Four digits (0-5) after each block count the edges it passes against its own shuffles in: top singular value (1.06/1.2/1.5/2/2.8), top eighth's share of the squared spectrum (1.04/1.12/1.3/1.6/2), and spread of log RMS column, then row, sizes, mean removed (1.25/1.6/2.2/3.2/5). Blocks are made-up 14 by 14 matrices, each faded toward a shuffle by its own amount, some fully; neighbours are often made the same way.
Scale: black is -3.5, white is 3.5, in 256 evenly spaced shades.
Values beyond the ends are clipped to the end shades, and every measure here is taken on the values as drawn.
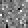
0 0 0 0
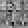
2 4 0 2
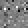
2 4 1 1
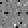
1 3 0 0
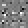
2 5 1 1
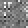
2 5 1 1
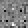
1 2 0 1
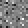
1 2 2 0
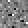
0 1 0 0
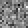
0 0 0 0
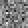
0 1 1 0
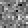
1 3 0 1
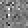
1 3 1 1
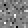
0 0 0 0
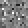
1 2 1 0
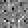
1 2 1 0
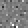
0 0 0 0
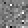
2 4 1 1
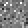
0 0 0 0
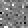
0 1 0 0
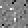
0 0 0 0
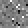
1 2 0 0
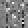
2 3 2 0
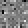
1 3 1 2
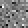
0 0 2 0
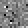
0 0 1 0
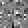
2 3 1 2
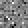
0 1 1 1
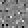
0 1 0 0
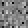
2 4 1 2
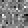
2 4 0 1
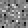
0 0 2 0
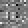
3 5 1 1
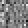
3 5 2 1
